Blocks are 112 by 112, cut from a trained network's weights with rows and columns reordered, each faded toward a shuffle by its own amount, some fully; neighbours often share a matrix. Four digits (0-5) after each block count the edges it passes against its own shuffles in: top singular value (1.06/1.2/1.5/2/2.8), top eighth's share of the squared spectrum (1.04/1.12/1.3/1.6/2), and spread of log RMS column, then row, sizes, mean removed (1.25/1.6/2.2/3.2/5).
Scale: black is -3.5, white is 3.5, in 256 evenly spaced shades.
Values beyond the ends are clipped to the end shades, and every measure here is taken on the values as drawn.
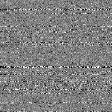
4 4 0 4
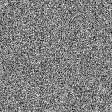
2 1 0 0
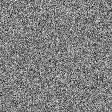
0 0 0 0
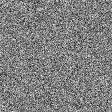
0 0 0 0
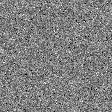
0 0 0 0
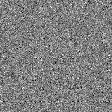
3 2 0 1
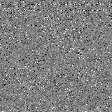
3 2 0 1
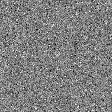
2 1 0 0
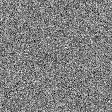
1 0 0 0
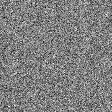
2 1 0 0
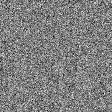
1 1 0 0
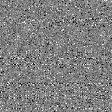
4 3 0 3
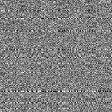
5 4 2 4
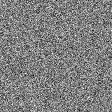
0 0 0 0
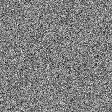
0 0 0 0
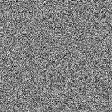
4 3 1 2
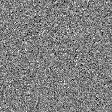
2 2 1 1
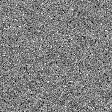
2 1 0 0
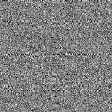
4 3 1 2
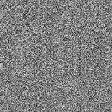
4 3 1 2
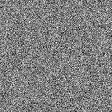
3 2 0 1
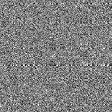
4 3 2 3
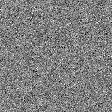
2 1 0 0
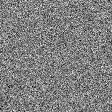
1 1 0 0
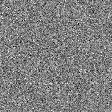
3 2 0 1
